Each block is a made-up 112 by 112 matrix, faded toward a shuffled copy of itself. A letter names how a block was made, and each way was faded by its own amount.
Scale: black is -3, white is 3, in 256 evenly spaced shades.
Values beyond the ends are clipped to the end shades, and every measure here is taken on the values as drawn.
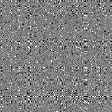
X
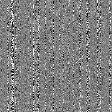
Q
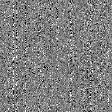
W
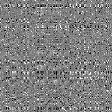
X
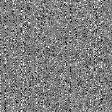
W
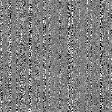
Q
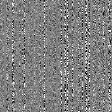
Q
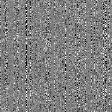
Q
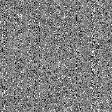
W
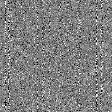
W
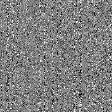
W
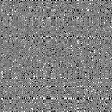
X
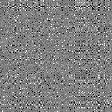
X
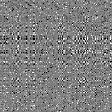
X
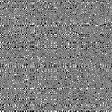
X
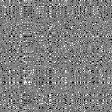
X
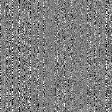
Q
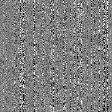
Q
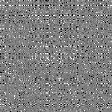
X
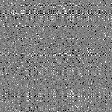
X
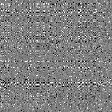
X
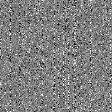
W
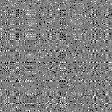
X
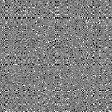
X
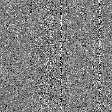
W
